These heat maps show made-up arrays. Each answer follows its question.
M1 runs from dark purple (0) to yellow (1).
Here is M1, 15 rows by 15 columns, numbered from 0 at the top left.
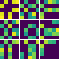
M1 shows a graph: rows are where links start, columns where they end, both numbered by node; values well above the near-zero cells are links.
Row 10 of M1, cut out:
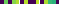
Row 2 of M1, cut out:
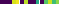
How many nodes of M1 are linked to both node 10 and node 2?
7
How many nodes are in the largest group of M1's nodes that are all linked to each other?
2
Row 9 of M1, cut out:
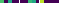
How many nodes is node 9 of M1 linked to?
5
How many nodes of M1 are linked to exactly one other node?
0
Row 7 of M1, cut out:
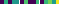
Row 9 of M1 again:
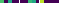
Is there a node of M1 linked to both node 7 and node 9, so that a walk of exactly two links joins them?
no
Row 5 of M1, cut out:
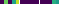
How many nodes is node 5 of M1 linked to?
5
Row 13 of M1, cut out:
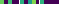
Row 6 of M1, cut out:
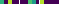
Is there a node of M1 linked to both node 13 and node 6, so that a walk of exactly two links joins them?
yes
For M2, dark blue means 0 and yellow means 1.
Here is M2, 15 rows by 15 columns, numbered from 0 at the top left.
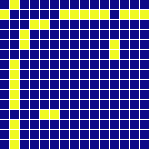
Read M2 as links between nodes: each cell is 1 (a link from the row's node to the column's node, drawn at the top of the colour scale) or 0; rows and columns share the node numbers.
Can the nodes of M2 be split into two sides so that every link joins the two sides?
yes
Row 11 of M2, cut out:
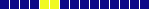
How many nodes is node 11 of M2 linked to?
2
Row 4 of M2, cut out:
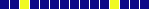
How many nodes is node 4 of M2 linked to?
2
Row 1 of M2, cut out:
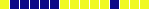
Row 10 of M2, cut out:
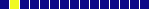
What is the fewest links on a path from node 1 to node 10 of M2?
1
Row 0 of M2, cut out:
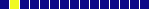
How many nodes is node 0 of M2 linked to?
1
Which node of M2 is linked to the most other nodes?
node 1
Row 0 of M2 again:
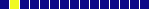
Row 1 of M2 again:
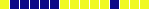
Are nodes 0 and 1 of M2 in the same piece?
yes
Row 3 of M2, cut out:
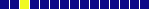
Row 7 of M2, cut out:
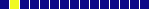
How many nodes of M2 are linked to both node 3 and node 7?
0
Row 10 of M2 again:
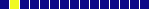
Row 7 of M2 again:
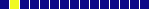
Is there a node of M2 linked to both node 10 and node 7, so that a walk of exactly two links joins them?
yes
